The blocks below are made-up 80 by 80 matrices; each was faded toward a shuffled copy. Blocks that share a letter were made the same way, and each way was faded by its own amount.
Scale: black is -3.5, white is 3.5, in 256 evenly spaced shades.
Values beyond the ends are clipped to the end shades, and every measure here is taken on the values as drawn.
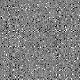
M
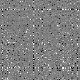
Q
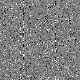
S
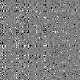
Q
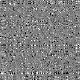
M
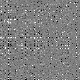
Q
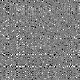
M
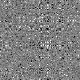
M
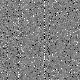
S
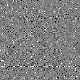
M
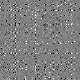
Q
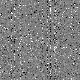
S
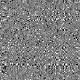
M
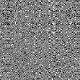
M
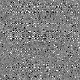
M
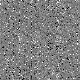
S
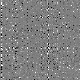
Q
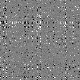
Q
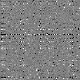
Q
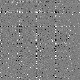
Q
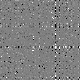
Q
